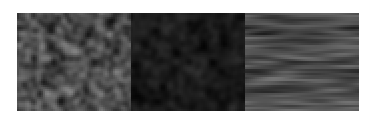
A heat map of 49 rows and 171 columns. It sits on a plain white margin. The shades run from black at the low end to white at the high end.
It is made of 1 by 3 panels. Panel 1,1: low, blotchy. Panel 1,2: very low, blotchy, faint in contrast. Panel 1,3: low, streaked across.
